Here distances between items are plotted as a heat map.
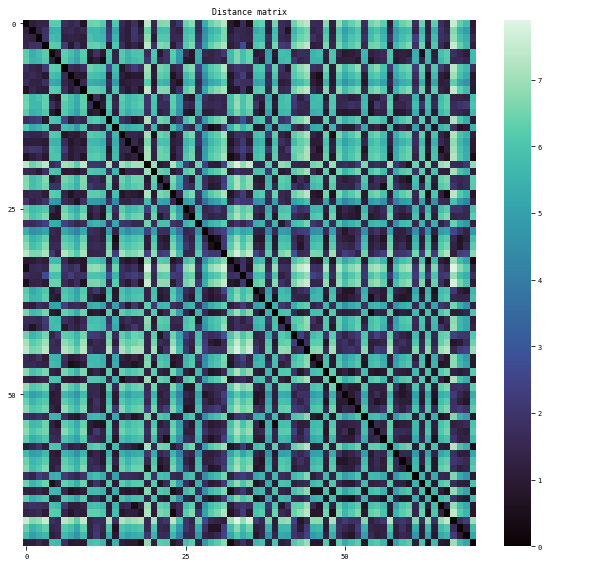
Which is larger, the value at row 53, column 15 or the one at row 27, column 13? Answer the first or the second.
the second
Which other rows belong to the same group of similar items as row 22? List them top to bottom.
4, 5, 10, 11, 12, 14, 19, 21, 25, 26, 28, 29, 30, 31, 36, 37, 39, 42, 43, 44, 47, 49, 50, 51, 52, 54, 55, 56, 58, 59, 60, 62, 64, 67, 68, 69
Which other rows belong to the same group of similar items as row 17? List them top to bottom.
0, 1, 2, 3, 6, 7, 8, 9, 13, 15, 16, 18, 20, 23, 24, 27, 32, 33, 34, 35, 38, 40, 41, 45, 46, 48, 53, 57, 61, 63, 65, 66, 70
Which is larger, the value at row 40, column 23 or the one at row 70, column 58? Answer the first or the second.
the second
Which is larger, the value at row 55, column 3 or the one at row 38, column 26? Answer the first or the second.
the first
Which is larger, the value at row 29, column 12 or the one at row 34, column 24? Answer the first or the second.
the second
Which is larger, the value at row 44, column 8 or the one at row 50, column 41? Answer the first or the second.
the first
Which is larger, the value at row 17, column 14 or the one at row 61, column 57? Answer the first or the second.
the first
